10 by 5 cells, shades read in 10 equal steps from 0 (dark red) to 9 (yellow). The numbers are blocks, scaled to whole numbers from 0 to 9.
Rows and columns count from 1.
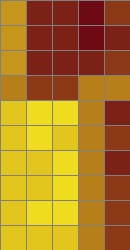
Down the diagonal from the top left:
6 1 1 5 1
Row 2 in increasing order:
0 1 1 1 6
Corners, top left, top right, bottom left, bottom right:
6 2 8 2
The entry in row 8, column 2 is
8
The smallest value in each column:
5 1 1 0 1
